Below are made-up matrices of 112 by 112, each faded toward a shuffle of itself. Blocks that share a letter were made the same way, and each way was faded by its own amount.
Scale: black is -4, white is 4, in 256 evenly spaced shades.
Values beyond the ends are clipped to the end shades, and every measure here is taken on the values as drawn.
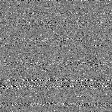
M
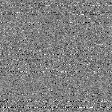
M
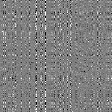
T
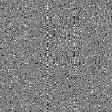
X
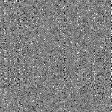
X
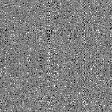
X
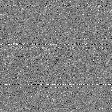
M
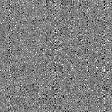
X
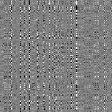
T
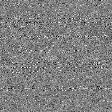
M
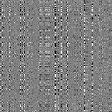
T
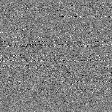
M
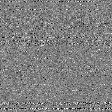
M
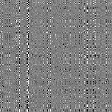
T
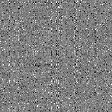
X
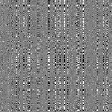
T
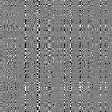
T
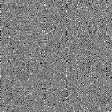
X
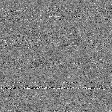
M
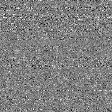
M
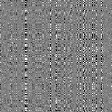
T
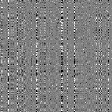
T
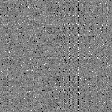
X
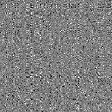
X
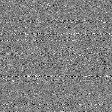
M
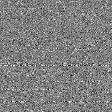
M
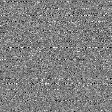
M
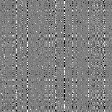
T
